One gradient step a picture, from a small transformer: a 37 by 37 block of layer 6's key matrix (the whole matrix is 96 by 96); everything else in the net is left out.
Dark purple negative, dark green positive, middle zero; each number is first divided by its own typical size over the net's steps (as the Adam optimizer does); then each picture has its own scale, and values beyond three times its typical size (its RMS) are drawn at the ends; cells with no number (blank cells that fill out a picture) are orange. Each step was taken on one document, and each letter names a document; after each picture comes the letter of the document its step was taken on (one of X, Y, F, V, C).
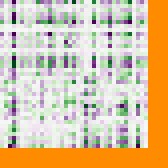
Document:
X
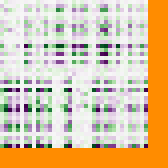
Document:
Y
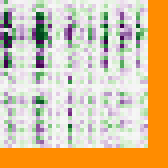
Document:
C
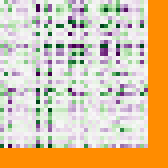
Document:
Y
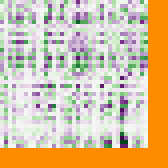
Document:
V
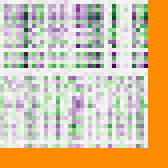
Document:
C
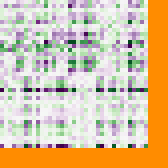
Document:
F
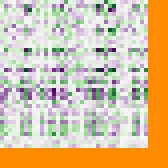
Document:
C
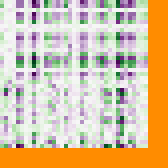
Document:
V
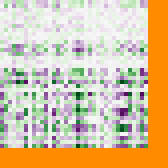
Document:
F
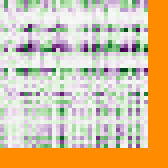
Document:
F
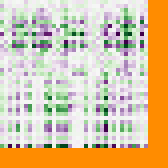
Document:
Y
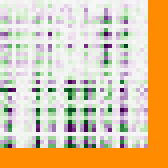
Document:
Y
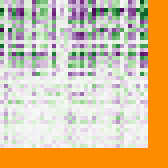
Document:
X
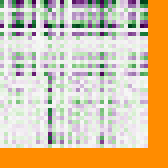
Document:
X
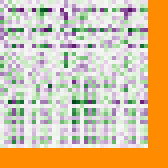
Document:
V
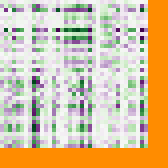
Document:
C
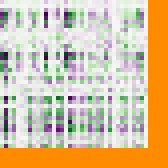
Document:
F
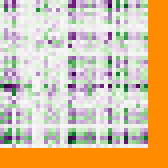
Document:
V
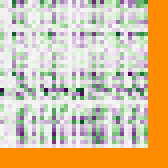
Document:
X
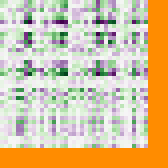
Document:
F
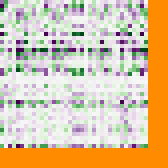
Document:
X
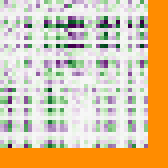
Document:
Y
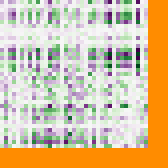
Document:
V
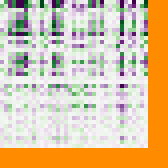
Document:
X
